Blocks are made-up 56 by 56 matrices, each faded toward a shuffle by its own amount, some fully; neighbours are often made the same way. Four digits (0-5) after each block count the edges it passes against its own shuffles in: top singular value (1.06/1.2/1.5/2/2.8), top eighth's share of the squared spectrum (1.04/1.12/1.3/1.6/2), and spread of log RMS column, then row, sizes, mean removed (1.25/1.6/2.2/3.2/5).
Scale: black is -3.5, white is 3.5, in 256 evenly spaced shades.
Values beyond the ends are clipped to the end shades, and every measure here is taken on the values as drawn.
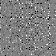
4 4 2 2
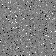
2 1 0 0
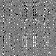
4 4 3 1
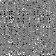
3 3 2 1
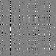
4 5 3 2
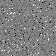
0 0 0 0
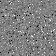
1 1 0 0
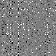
4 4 2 2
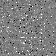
2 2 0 1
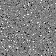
1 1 0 0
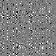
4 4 3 2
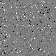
1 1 1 0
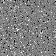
0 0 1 0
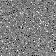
0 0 0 0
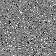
1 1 0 0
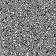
1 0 0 0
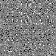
3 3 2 1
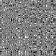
4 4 2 2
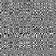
4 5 3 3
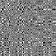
4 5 3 3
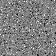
0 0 0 0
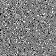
2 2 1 1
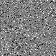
2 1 0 0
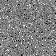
2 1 0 0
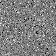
2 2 0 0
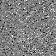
2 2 0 1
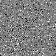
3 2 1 1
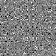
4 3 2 2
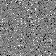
3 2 0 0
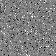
1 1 0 1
